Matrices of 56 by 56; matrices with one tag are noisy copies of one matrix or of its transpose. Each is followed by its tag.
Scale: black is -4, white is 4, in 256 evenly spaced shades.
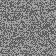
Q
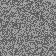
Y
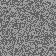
Y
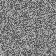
Y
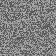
Q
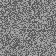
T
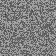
Q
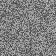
T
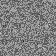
Y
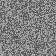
Y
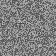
Y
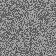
T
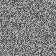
Y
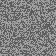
Q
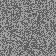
Q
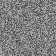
Y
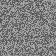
Y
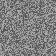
Y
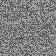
Q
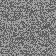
Q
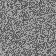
Y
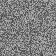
T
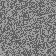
Y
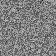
Y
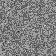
Y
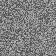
T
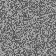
Y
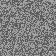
Y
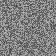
Q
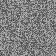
Q
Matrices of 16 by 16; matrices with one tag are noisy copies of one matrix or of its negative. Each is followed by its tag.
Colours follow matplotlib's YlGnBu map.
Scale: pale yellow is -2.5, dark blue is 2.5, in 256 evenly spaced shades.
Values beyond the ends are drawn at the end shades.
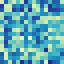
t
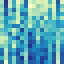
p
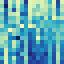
p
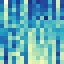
p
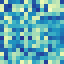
t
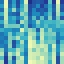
p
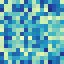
t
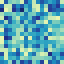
t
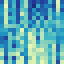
p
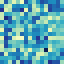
t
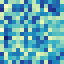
t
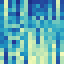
p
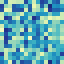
t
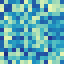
t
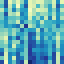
p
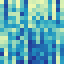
p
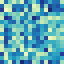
t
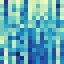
p
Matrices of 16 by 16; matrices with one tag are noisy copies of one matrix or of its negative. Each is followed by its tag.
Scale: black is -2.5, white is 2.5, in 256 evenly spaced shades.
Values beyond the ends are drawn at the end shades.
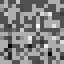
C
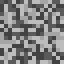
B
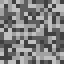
B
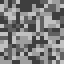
C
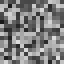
C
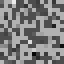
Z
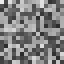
C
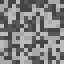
C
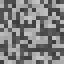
Z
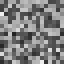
C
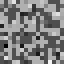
C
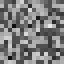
Z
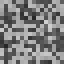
B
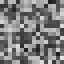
C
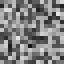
Z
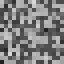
Z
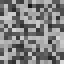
B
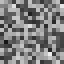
B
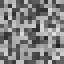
Z
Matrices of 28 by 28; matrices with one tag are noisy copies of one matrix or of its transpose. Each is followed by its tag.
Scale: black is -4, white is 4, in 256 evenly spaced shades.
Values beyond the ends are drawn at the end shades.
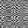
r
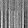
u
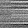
u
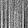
u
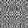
r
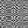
r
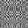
r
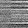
u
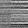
u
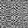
r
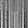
u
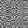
r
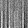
u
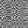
r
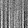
u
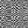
r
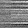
u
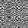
r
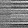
u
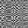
r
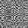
r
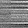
u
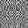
r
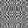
r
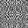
r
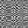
r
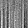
u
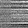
u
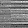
u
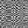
r
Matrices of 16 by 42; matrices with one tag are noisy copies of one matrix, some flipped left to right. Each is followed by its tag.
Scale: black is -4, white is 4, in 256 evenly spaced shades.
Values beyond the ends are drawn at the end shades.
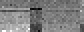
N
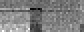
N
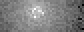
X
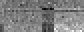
N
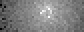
X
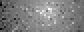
X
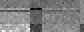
N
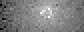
X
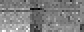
N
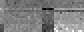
N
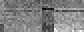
N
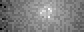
X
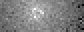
X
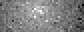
X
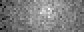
X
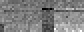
N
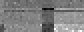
N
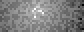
X
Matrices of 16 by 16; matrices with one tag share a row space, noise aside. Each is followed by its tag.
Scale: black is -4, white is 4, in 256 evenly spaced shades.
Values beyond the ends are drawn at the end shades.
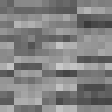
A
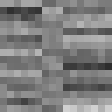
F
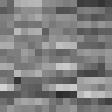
A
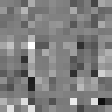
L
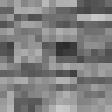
A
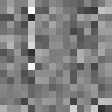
L
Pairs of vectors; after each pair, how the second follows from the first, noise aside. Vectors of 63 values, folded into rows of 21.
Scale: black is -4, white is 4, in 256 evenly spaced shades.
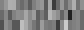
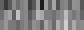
shuffled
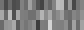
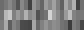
shuffled
